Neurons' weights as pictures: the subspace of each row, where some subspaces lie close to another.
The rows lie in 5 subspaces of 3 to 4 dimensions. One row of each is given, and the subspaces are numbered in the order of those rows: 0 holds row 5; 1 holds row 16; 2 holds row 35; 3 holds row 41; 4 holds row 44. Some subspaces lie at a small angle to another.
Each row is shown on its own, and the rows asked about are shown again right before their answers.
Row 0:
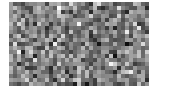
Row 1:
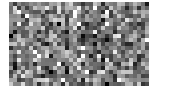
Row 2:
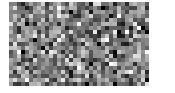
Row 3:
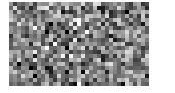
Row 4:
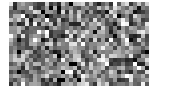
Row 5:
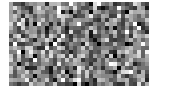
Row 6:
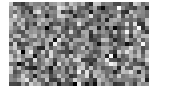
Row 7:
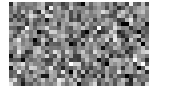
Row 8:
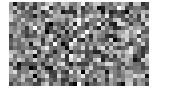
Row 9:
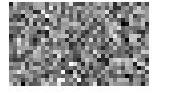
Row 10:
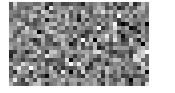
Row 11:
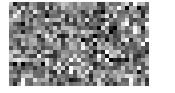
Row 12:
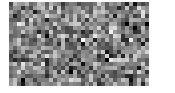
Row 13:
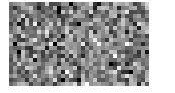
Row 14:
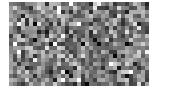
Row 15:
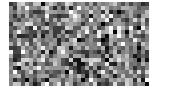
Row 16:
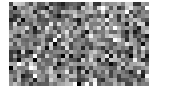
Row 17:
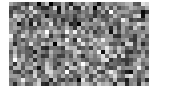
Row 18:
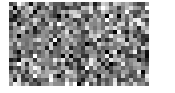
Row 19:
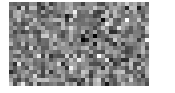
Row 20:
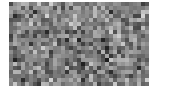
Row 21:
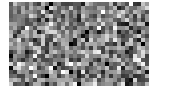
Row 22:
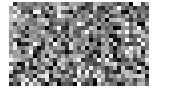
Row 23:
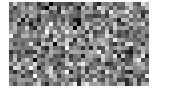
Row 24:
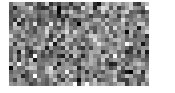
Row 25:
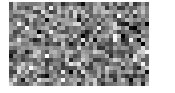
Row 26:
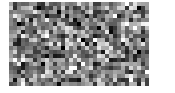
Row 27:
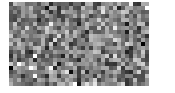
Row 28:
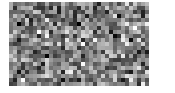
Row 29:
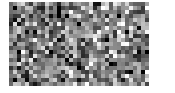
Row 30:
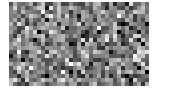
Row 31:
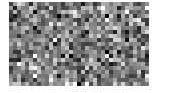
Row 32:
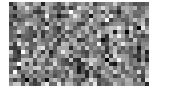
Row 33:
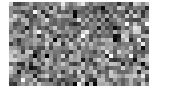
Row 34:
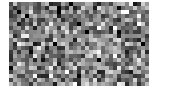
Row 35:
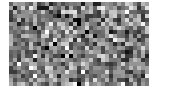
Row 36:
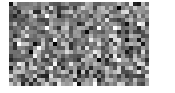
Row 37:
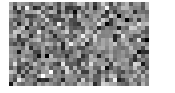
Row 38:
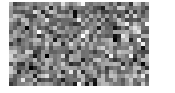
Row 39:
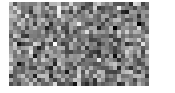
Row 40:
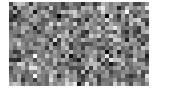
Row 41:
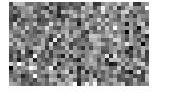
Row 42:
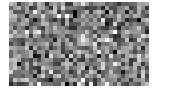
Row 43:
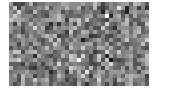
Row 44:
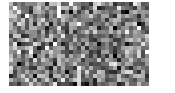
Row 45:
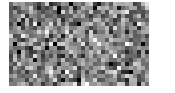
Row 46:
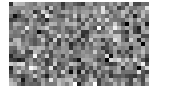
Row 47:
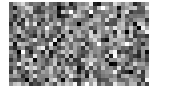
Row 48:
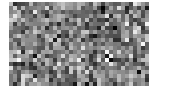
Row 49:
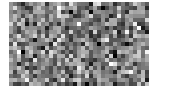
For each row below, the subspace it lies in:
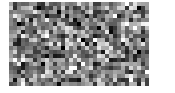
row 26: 2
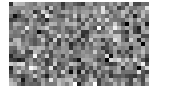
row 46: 3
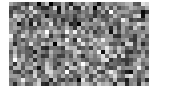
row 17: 3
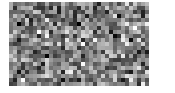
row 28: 1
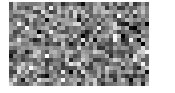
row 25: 1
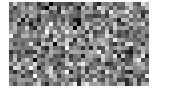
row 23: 1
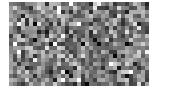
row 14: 0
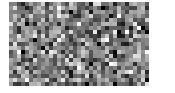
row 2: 0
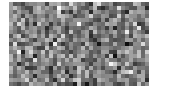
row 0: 0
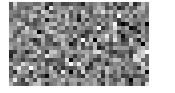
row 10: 1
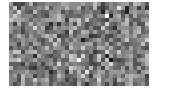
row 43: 2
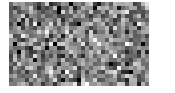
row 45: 0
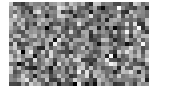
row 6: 0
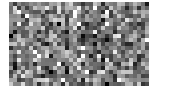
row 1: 1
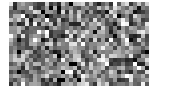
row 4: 4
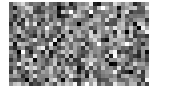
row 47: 0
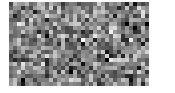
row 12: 1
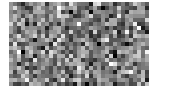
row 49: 0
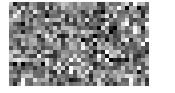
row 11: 1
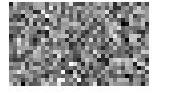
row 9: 4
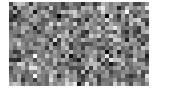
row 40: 2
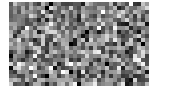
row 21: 3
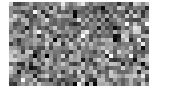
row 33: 1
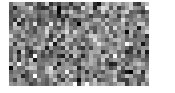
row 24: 3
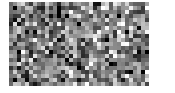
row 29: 3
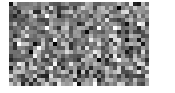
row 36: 4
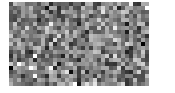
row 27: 3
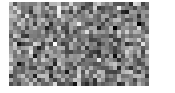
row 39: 4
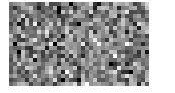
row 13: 0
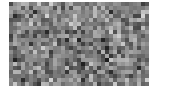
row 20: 3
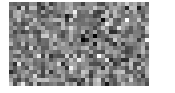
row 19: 2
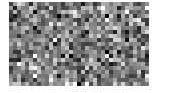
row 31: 2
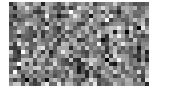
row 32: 4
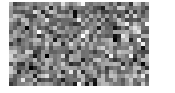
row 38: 1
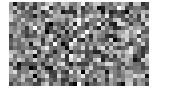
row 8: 2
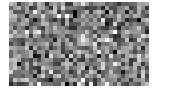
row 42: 2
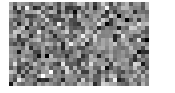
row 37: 2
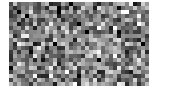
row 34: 4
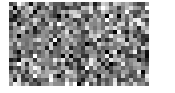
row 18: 2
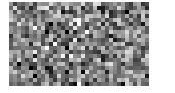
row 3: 2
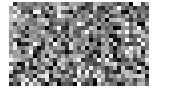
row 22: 4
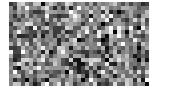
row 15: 4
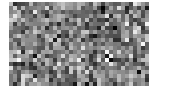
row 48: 1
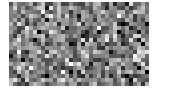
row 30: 3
